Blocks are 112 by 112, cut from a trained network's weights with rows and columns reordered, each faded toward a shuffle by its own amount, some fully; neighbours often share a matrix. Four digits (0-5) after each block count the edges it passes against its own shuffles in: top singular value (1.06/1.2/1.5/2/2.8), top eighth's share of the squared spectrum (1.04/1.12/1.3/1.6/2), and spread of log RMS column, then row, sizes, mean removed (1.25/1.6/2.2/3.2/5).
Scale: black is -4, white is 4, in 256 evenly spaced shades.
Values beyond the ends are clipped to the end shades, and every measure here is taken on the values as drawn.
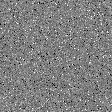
0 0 0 0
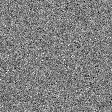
0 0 0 0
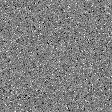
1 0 0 0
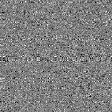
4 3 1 3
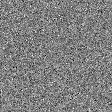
0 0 0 0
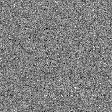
2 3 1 1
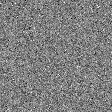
0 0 0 0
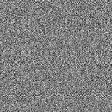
4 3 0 2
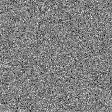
2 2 0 1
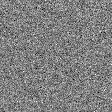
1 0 0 0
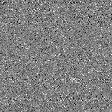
3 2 0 2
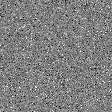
2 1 0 0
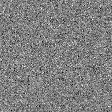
2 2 0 1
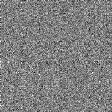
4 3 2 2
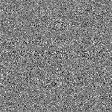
3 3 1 3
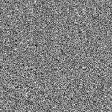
4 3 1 2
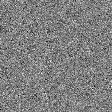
2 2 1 1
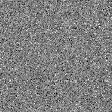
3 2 0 1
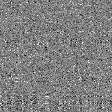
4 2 0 2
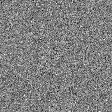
1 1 0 0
